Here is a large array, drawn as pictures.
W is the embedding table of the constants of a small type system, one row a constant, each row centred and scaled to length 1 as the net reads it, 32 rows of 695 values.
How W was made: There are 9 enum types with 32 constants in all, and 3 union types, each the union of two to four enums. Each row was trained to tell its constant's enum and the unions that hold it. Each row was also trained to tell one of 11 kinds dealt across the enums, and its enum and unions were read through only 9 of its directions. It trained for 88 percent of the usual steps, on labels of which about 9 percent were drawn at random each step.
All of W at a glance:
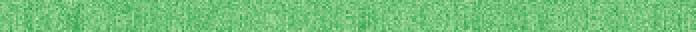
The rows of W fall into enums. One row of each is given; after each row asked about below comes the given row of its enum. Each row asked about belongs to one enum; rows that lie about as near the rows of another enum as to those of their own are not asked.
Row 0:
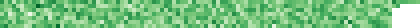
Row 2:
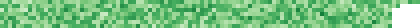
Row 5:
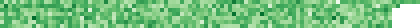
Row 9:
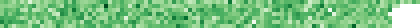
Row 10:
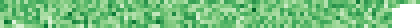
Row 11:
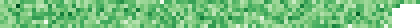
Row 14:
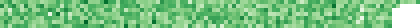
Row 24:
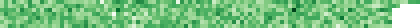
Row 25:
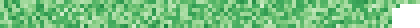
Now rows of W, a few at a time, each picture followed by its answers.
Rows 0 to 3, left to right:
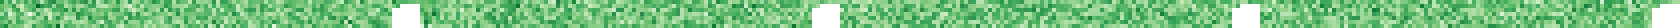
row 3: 0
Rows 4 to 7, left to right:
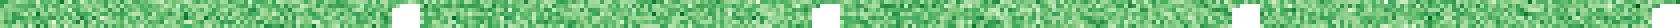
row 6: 5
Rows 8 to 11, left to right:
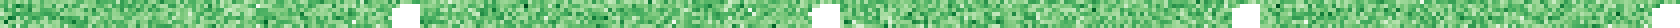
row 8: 24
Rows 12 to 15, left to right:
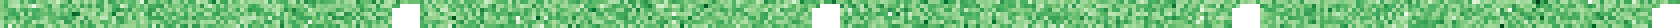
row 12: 11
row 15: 24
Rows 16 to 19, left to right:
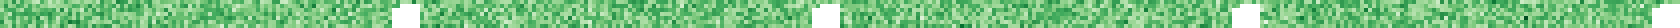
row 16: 24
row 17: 25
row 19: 5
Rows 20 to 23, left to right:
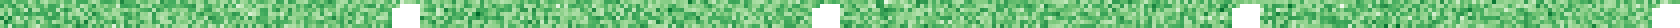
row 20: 14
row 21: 11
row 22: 14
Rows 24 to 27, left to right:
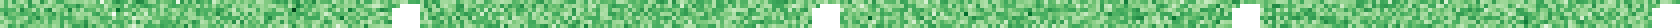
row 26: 2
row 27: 24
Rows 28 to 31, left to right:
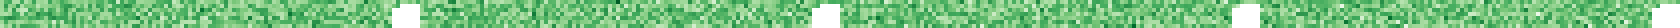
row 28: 11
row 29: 11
